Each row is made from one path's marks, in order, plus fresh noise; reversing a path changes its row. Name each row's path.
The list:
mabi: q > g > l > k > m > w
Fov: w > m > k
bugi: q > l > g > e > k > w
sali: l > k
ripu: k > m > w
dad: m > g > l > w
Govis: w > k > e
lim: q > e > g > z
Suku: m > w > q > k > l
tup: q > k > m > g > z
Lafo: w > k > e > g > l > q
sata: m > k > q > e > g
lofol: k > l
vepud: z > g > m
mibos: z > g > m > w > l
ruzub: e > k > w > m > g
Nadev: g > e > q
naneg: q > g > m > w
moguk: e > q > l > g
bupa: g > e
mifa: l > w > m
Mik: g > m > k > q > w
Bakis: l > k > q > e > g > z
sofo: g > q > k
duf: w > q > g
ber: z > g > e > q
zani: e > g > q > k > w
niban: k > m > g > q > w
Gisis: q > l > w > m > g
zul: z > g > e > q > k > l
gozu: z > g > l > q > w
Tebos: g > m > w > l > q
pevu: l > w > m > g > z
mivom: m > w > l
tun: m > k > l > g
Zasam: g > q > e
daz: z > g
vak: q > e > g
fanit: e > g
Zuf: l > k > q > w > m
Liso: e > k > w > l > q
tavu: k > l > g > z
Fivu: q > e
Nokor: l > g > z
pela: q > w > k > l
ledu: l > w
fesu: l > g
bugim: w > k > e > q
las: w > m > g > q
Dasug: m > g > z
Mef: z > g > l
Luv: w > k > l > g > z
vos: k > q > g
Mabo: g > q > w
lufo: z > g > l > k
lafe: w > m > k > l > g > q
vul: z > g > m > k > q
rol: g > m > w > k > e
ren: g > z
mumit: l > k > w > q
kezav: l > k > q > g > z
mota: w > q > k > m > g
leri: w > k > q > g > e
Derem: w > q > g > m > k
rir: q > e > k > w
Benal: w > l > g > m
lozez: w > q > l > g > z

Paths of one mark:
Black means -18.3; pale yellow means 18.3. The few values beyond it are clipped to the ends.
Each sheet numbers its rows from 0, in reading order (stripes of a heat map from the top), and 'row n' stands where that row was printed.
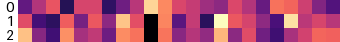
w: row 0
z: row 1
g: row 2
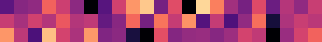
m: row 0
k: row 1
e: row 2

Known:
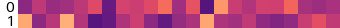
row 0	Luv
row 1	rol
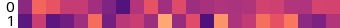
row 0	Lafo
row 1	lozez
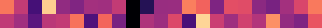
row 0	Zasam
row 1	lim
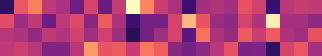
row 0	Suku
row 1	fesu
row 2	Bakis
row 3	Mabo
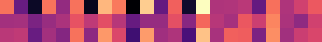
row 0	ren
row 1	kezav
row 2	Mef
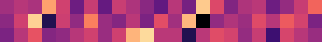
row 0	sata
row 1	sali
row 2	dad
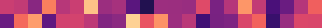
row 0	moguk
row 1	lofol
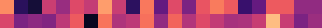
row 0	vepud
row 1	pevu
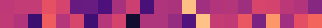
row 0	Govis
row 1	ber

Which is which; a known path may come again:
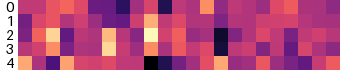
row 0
Govis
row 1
lafe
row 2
pela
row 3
mabi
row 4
fanit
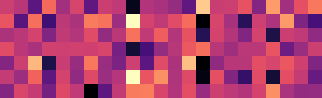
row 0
ber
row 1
mifa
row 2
niban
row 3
vak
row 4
sali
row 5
ripu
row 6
las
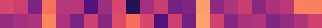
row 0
Nadev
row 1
tun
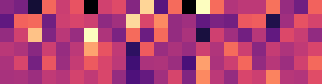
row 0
Dasug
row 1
lofol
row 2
rir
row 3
lufo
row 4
zul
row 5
Bakis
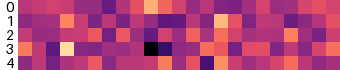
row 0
Tebos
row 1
sata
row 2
tup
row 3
Zasam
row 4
Luv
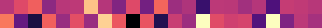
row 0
bugi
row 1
daz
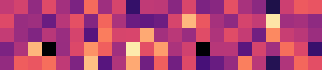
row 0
sofo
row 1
fesu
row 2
mibos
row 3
ledu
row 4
Liso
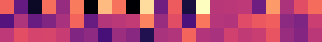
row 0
ren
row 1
lozez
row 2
leri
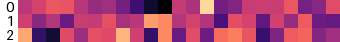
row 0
Fivu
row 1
Benal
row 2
vepud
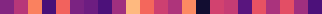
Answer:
Fov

